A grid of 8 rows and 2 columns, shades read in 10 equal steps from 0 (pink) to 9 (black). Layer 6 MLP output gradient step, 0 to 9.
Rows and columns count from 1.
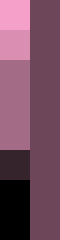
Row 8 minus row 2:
8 0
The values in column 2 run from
5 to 5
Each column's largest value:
9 5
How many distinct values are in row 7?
2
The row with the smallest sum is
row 1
